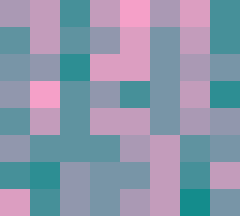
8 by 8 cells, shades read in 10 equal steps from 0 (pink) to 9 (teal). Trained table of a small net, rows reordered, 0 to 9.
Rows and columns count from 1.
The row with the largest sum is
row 7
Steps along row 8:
up down up down down up down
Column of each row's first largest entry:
3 8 3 8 1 2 2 7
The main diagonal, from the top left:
3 2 8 4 2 2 7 5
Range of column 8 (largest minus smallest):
6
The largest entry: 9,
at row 8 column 7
